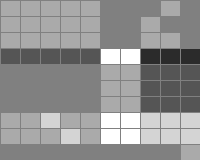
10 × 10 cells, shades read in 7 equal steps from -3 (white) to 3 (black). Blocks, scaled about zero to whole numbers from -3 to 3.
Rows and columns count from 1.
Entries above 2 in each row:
0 0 0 0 0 0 0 0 0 0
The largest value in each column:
1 1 1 1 1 0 0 2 2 2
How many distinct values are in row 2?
2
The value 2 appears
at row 4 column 8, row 4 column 9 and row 4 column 10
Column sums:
-4 -4 -5 -5 -4 -12 -12 -1 -1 0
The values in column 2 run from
-1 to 1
